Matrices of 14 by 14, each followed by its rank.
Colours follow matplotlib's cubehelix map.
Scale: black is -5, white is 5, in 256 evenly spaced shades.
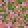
full rank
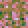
three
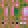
two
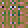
two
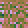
two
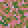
full rank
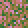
full rank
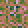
three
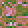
three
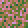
full rank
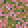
full rank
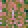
three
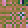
two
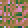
three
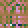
two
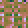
two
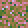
full rank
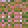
two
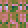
two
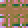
two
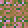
three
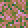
full rank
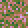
full rank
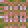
two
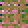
three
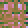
three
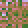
three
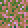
full rank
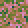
full rank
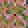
three
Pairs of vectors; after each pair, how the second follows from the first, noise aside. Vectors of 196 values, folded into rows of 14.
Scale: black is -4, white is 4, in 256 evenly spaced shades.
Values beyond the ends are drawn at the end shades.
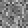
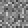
sign-scrambled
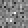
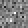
copied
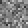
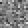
sign-scrambled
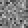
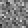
sign-scrambled
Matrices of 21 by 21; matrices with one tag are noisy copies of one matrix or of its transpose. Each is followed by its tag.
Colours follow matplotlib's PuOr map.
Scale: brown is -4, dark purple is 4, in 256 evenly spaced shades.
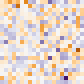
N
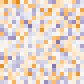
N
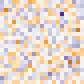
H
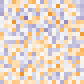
H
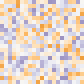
N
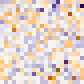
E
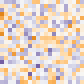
H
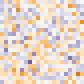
H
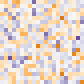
N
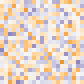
N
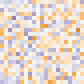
H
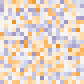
H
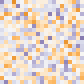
E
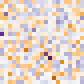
N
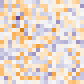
E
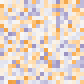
N
